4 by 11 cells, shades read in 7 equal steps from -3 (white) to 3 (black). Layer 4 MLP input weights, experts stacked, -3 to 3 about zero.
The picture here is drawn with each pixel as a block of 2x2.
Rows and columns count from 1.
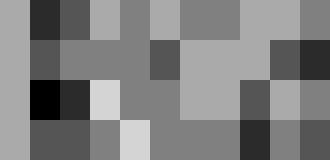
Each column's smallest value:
-1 1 0 -2 -2 -1 -1 -1 -1 -1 0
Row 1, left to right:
-1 2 1 -1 0 -1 0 0 -1 -1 0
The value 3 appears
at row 3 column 2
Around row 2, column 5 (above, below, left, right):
0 0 0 1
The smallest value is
-2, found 2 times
